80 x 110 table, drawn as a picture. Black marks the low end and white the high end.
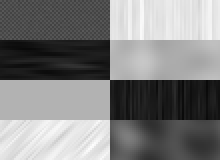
The table splits into 4 rows of 2 panels. Panel 1,1: low, checkered, faint in contrast. Panel 1,2: very high, streaked downward, faint in contrast. Panel 2,1: very low, streaked across, faint in contrast. Panel 2,2: high, smooth, faint in contrast. Panel 3,1: high, flat. Panel 3,2: very low, streaked downward, faint in contrast. Panel 4,1: very high, slanting up to the right, faint in contrast. Panel 4,2: low, smooth.
